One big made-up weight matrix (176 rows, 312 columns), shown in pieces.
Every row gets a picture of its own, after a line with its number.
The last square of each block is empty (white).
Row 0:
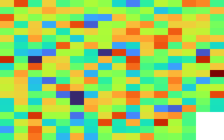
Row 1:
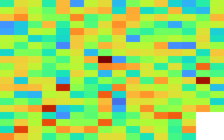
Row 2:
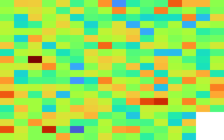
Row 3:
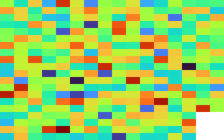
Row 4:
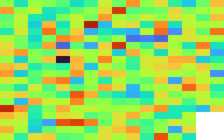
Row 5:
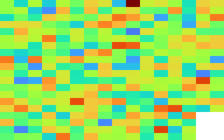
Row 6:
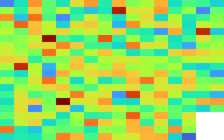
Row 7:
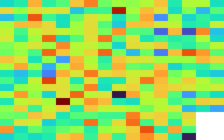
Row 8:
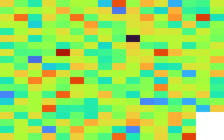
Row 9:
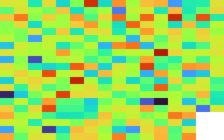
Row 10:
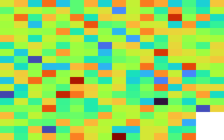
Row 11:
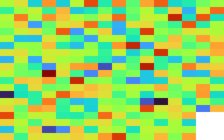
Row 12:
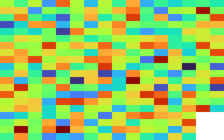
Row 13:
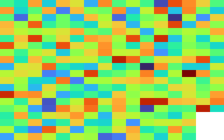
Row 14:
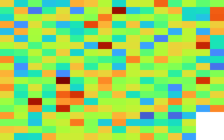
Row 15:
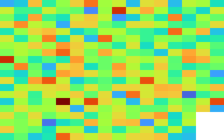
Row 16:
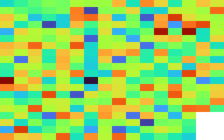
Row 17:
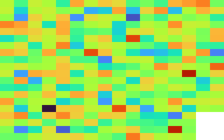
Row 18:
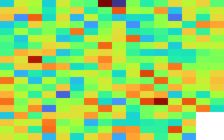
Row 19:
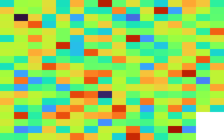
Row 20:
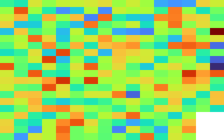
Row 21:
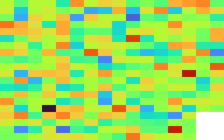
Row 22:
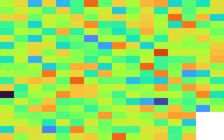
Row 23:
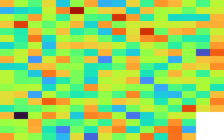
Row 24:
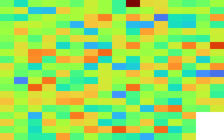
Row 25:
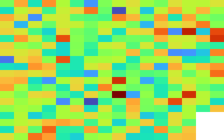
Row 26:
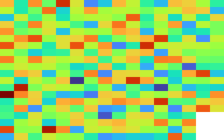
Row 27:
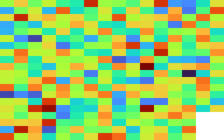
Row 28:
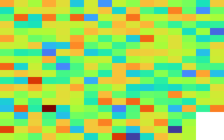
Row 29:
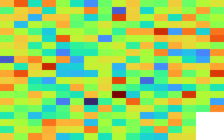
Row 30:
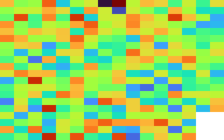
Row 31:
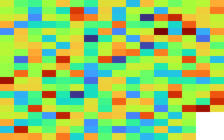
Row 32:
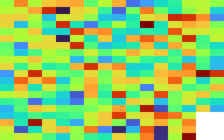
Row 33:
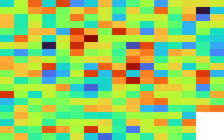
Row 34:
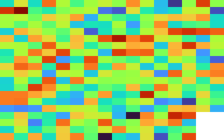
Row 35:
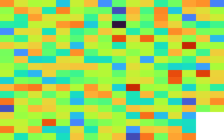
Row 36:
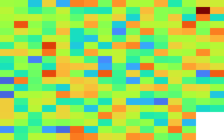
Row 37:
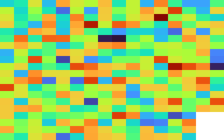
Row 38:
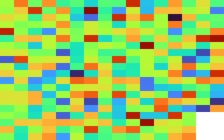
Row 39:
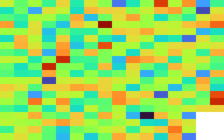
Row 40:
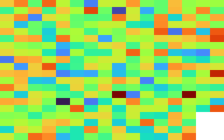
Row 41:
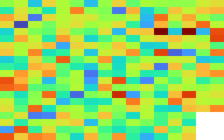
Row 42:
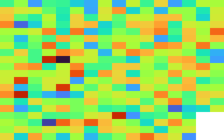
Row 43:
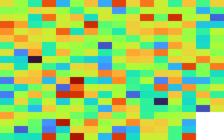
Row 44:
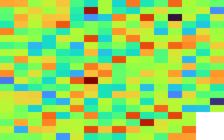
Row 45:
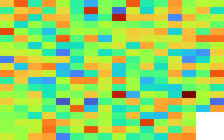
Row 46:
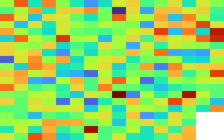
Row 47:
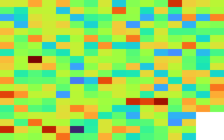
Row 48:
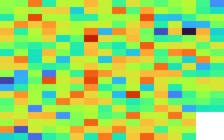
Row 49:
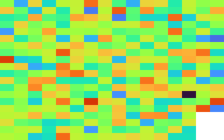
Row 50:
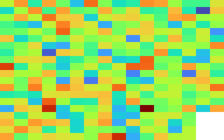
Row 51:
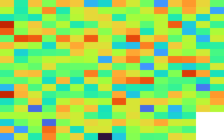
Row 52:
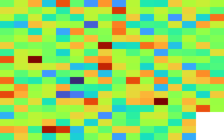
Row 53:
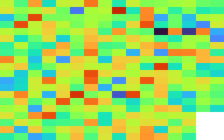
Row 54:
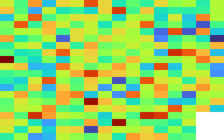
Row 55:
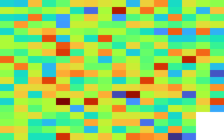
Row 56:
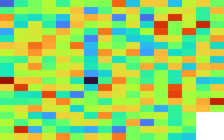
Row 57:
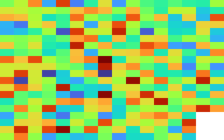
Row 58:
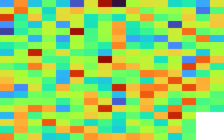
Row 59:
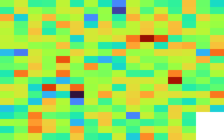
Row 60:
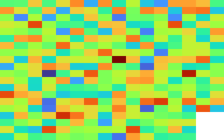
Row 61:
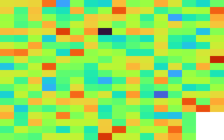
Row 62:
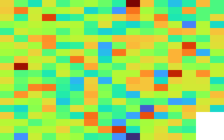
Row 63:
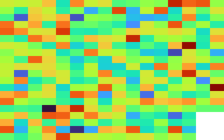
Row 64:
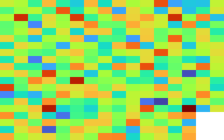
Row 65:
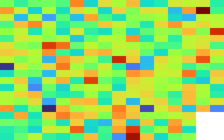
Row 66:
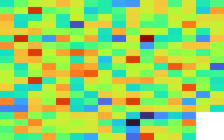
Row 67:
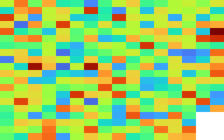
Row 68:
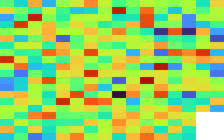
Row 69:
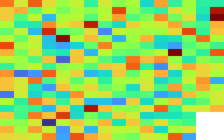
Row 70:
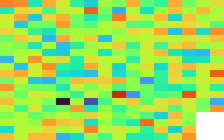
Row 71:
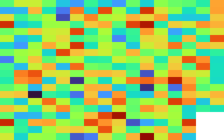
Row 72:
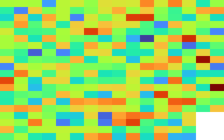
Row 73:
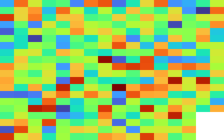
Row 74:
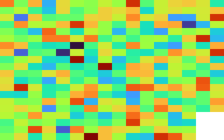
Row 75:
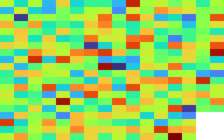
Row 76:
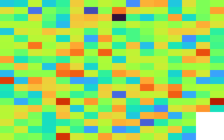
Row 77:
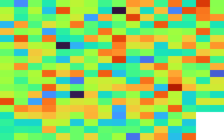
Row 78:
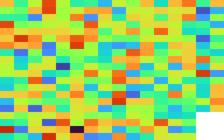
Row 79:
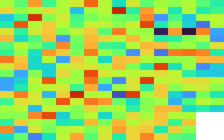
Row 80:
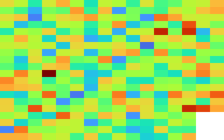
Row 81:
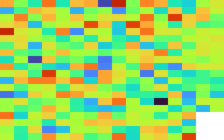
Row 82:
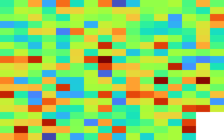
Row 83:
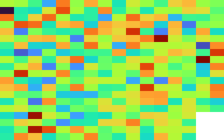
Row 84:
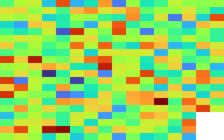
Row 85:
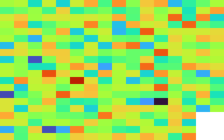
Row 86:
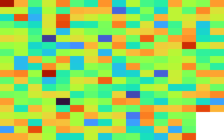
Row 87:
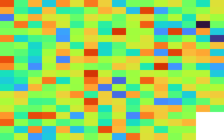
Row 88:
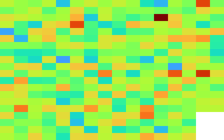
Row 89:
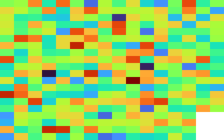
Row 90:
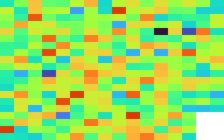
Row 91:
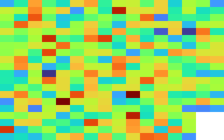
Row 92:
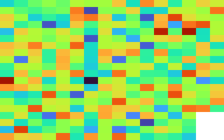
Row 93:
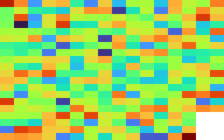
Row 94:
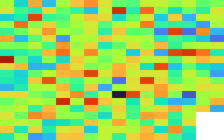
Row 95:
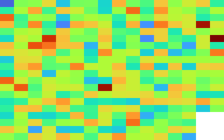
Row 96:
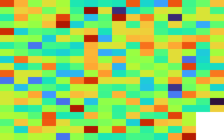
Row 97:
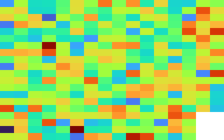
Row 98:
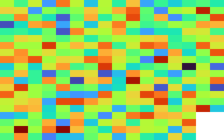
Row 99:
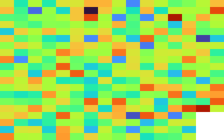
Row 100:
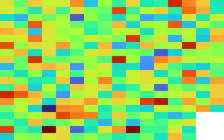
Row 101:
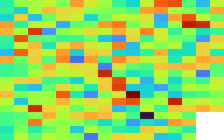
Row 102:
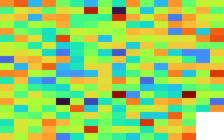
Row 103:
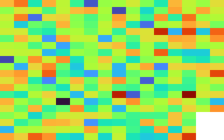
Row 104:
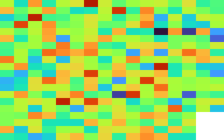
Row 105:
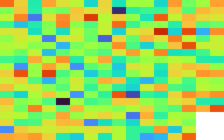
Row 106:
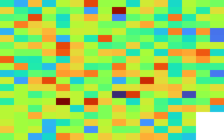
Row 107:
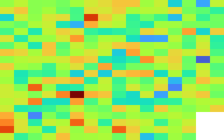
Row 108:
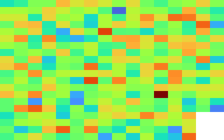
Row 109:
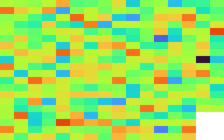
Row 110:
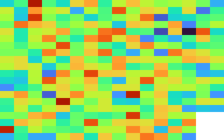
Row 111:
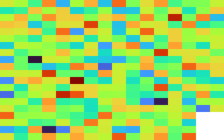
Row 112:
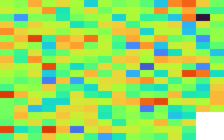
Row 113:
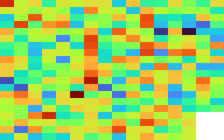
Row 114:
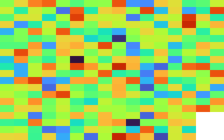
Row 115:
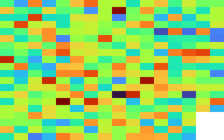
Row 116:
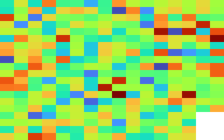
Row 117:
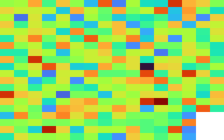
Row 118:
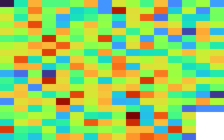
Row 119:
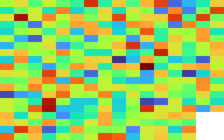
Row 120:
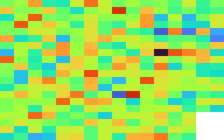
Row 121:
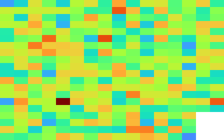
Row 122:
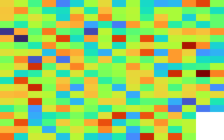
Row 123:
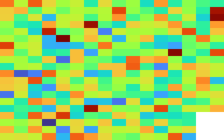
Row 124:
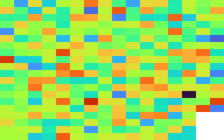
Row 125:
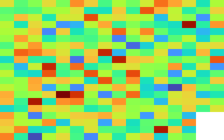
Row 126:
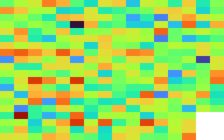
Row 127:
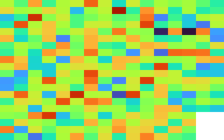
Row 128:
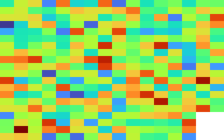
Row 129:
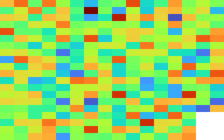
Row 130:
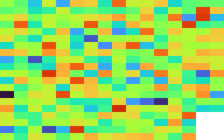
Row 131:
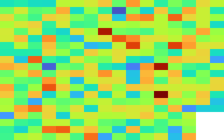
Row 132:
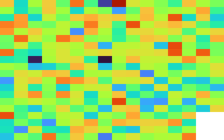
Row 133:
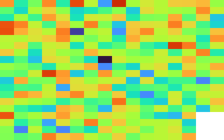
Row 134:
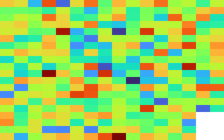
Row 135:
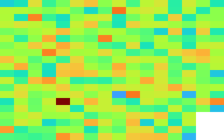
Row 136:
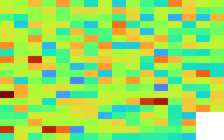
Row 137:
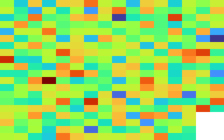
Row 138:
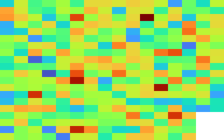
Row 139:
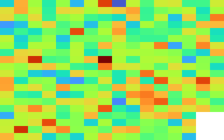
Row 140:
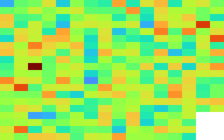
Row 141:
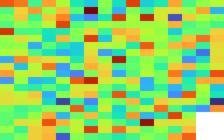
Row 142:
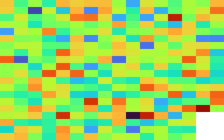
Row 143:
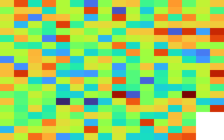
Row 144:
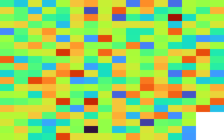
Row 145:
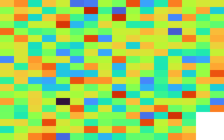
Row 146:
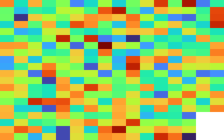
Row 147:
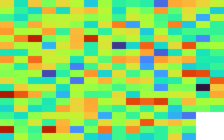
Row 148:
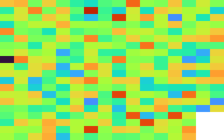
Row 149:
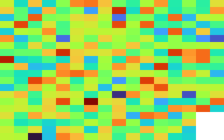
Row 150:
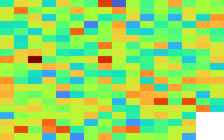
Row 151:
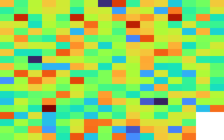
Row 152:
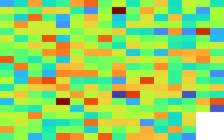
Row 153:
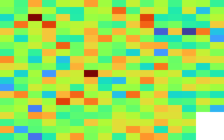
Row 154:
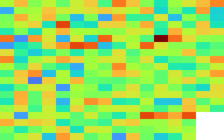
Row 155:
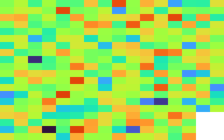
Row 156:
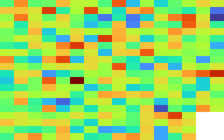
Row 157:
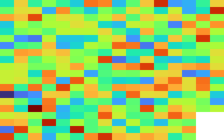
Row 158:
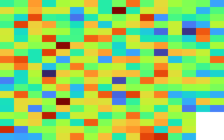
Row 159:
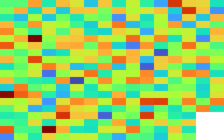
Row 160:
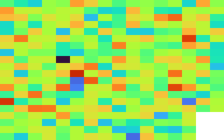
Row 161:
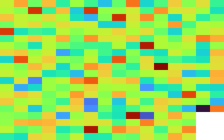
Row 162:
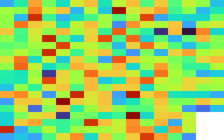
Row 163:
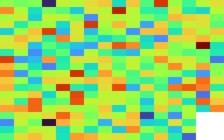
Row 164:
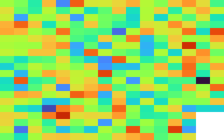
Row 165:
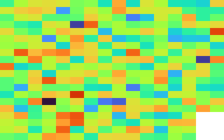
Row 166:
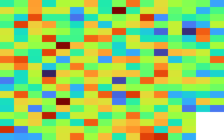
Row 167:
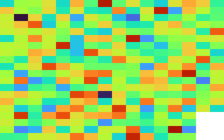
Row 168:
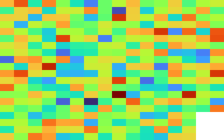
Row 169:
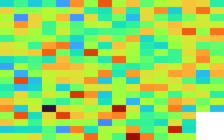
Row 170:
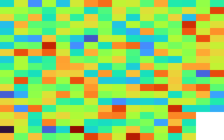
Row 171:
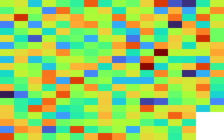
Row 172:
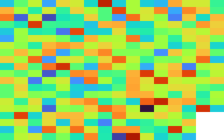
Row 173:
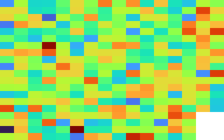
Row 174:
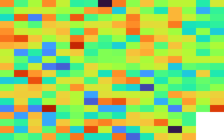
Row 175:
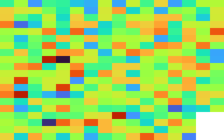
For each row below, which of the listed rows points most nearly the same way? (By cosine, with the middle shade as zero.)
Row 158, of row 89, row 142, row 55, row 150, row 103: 55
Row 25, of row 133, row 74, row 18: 133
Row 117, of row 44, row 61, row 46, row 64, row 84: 84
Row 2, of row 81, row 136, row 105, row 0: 136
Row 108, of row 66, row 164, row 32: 32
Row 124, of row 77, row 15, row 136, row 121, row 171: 15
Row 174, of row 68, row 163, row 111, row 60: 111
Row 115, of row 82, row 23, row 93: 82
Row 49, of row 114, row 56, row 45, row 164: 56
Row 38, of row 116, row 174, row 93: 116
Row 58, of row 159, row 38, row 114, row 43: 114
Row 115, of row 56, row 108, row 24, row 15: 15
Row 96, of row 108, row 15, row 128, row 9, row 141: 141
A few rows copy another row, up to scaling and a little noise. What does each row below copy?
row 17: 21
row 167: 19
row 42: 175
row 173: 97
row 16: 92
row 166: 158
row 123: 69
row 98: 12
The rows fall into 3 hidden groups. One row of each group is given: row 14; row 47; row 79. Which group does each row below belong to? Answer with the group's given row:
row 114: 14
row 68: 79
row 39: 14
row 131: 14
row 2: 47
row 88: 14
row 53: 79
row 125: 14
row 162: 79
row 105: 79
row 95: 79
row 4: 14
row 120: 79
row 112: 47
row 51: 47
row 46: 79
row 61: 14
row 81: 47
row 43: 47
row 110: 79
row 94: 79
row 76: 79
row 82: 47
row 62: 14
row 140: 79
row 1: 47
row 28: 47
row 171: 47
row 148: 79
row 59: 14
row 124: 79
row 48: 79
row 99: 79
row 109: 14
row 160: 14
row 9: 47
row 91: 79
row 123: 14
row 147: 47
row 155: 47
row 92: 79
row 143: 79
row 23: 14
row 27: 47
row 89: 47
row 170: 47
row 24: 14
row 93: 79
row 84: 47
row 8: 47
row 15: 79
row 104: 79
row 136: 47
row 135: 79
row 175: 14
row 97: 47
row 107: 14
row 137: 79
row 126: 14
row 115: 79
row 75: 14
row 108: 14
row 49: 79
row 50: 47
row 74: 14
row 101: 14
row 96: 79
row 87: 79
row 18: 47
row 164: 47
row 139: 47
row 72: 14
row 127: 79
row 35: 14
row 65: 47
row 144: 79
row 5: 14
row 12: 47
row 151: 47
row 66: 14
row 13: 47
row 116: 79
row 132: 47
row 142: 79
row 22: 47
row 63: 47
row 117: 47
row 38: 79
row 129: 79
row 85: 47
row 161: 79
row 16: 79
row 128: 47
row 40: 79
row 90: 79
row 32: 14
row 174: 47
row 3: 47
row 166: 79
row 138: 47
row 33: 47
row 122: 14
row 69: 14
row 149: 79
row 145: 79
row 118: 79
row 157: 47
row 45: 79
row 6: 79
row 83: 14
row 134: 47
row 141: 79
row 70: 79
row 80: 79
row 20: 14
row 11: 47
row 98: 47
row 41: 79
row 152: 79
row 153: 79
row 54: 79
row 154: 14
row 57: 47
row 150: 47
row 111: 47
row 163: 14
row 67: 79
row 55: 79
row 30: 47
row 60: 47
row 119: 47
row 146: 14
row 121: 79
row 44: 79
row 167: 47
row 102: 79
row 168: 79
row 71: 14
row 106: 79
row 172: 47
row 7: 79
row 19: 47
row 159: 47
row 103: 79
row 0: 14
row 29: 79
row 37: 14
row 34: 14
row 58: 47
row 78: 47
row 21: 47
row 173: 47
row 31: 79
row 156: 14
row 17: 47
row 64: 47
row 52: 47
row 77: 14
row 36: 47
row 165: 14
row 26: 47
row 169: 47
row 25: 79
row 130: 47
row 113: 79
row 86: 79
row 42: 14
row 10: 47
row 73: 47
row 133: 47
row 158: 79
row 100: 47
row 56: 79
